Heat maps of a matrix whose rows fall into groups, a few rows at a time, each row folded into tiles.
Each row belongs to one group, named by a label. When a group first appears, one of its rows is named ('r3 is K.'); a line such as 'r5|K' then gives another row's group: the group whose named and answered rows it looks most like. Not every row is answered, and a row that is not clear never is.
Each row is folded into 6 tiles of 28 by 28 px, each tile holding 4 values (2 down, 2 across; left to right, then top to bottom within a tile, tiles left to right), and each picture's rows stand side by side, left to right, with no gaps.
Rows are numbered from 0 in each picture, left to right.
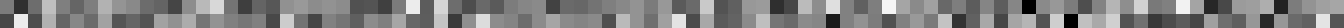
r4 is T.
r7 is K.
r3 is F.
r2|K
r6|T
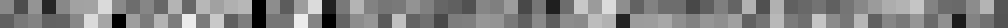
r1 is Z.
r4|K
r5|Z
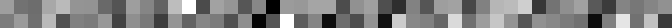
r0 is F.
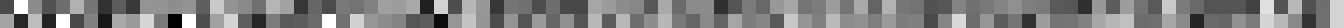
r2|Z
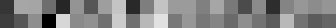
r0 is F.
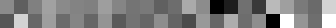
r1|F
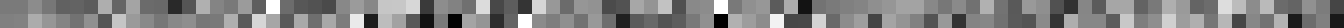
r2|Z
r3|T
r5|Z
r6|F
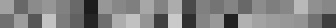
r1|T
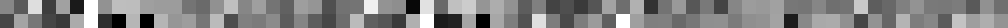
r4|K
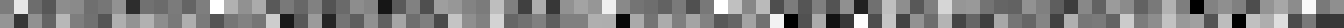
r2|F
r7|T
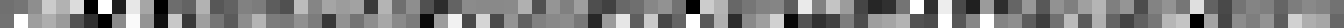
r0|Z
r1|T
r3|K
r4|T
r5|K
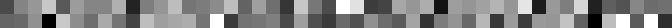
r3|K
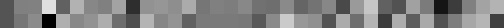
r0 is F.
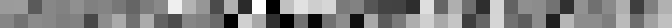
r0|K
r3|F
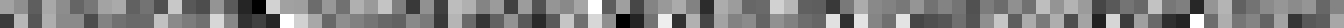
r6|Z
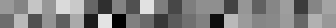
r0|Z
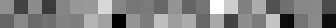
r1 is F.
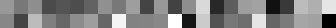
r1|T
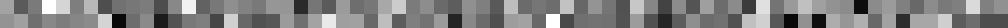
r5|T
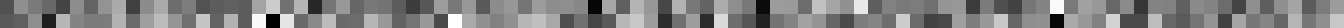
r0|F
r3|Z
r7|F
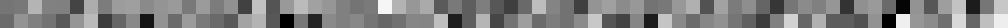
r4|K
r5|F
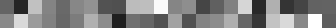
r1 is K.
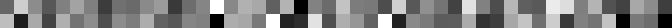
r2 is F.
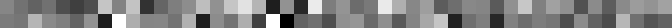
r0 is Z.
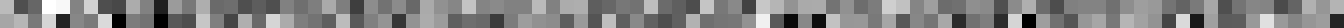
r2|T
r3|Z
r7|T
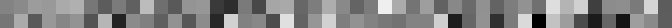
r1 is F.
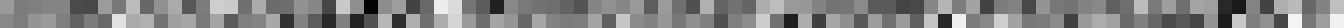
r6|T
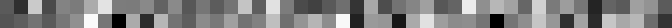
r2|T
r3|Z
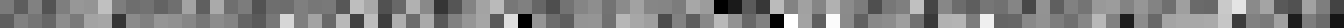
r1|K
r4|F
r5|K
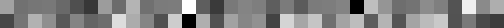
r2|T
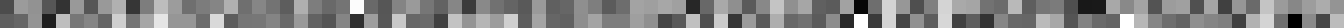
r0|F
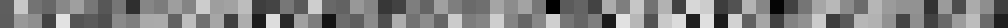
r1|Z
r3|F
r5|Z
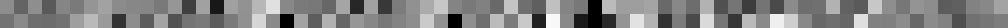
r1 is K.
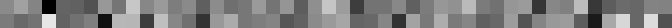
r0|F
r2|T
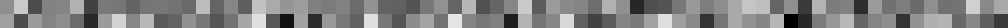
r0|K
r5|T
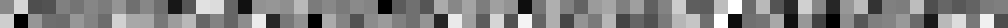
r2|F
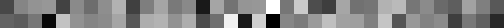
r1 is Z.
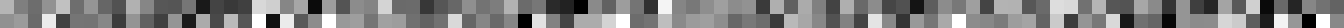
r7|K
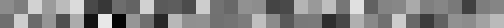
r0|Z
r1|T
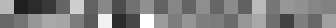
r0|K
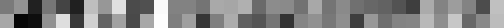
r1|Z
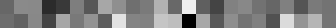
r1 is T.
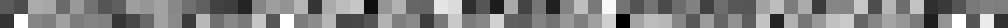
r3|K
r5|K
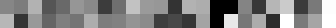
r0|T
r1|F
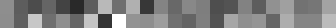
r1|F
